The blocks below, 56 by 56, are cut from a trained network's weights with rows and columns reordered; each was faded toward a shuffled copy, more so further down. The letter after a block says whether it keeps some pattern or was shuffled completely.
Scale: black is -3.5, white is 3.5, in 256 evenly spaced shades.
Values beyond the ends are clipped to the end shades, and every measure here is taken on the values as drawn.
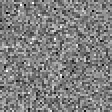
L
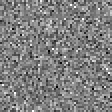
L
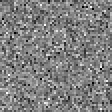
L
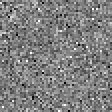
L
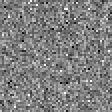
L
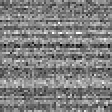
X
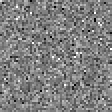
L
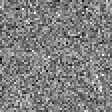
L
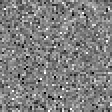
L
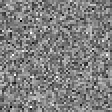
L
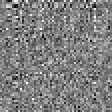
X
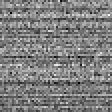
X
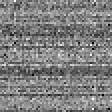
X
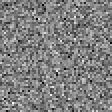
L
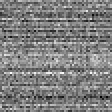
X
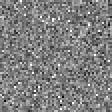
L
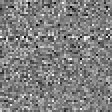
X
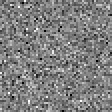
L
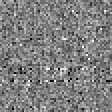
X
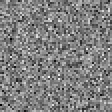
L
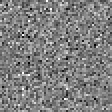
X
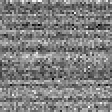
X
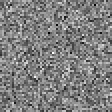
L
